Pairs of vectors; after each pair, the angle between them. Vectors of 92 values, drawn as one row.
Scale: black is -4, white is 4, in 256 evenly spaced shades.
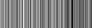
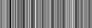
partly opposed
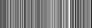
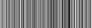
nearly opposite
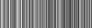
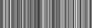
partly opposed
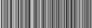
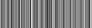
orthogonal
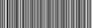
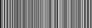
partly aligned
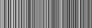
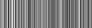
nearly parallel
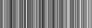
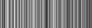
partly opposed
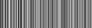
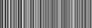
nearly parallel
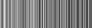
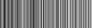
nearly opposite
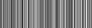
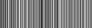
partly aligned
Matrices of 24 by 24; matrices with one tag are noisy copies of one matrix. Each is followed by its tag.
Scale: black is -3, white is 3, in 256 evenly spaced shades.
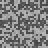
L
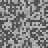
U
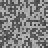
U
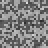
L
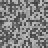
U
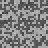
L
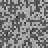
U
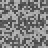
L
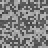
L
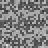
L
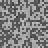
U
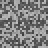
L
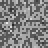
U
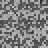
L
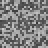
L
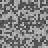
L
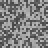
U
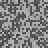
U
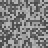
U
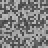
L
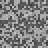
L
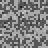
L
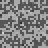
L
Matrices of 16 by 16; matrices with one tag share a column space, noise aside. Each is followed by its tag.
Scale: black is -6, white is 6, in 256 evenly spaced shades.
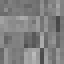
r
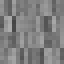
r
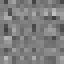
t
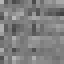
t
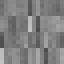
r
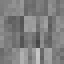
r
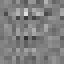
t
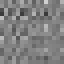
t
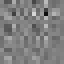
t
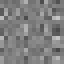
t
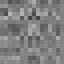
t
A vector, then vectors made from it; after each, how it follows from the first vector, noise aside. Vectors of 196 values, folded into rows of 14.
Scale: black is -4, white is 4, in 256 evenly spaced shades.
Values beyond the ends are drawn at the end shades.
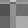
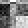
scaled up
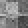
wrapped around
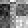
scaled up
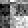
scaled up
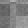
shrunk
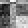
scaled up
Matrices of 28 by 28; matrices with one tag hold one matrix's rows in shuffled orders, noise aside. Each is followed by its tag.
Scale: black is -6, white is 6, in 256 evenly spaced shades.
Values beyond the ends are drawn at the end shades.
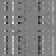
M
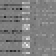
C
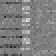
C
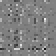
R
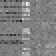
C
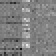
C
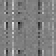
M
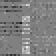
C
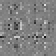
R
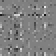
R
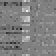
C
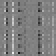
M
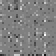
R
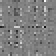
R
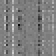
M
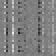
M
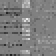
C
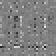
R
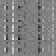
M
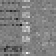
C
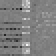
C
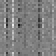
M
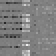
C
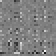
R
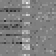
C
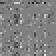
R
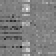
C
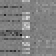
C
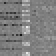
C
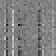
M
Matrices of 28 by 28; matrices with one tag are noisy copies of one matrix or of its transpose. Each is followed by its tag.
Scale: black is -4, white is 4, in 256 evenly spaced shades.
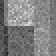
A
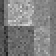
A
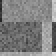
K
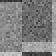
K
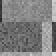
K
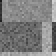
K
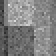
A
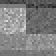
A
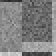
K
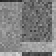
K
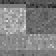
A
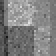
A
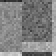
K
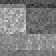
A
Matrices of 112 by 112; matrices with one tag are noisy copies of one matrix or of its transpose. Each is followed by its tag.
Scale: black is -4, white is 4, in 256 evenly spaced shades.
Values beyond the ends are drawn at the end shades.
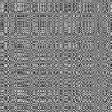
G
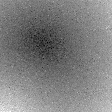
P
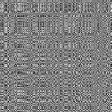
G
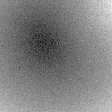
P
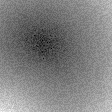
P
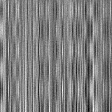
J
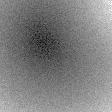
P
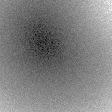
P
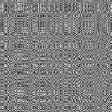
G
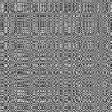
G
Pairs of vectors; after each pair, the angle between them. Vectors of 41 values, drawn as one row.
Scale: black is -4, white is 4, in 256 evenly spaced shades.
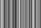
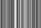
partly opposed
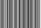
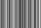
partly aligned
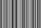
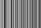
orthogonal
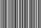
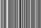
partly aligned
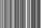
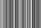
partly aligned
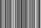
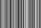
partly aligned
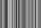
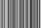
partly opposed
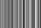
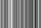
partly opposed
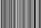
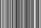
nearly opposite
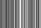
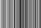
nearly opposite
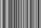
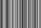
nearly opposite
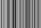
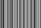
orthogonal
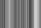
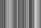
nearly parallel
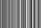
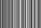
nearly parallel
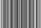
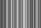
partly opposed
